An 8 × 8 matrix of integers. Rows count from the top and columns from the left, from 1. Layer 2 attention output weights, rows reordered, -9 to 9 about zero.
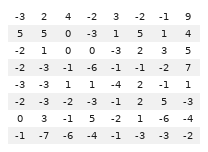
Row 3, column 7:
3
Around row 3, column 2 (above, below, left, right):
5 -3 -2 0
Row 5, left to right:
-3 -3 1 1 -4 2 -1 1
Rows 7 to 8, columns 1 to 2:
0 3 / -1 -7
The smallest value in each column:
-3 -7 -6 -6 -4 -3 -6 -4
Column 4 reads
-2 -3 0 -6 1 -3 5 -4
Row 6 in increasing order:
-3 -3 -3 -2 -2 -1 2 5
